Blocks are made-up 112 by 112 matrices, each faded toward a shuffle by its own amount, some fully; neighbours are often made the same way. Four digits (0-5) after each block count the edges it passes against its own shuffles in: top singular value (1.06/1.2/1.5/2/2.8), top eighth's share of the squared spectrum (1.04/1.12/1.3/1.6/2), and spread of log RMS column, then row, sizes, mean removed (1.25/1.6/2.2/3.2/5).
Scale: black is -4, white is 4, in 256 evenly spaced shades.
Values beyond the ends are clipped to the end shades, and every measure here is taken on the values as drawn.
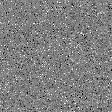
3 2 0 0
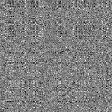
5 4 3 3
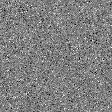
2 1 0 0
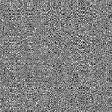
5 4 2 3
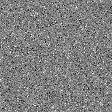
1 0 0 0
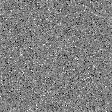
2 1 0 0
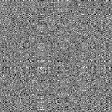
5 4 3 3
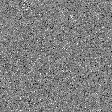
2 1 0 0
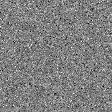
2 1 0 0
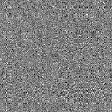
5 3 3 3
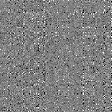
4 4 3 2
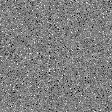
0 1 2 0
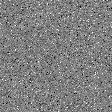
0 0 0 0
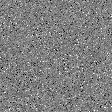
0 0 0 0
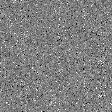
1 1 2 0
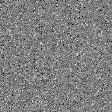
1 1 2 0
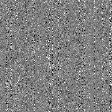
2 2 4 0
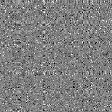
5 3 2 2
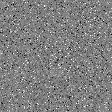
3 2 0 0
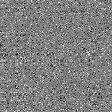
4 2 1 1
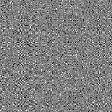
5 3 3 2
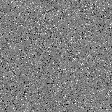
1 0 0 0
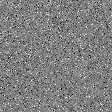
0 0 0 0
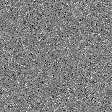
1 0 0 0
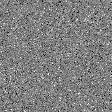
1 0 0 0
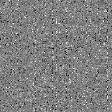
3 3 2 1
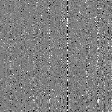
4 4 3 1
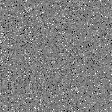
3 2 1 0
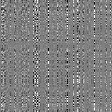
5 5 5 3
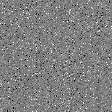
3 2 1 0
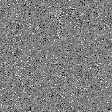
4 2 1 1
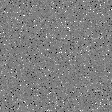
0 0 0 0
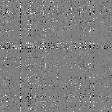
3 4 3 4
